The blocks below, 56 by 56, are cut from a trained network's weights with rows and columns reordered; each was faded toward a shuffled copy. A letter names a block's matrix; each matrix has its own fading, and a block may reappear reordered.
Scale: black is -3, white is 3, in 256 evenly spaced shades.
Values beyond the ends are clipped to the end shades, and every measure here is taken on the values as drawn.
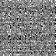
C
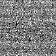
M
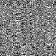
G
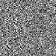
G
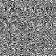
G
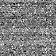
M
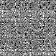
C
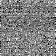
M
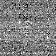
M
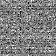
M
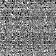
C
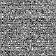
M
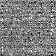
C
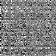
C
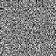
G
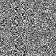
G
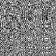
G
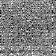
C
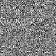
G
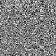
G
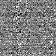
M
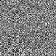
G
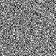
G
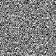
G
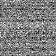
M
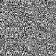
G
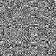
G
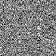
G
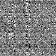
M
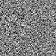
G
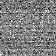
C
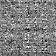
C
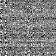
C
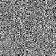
G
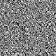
G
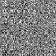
G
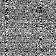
C
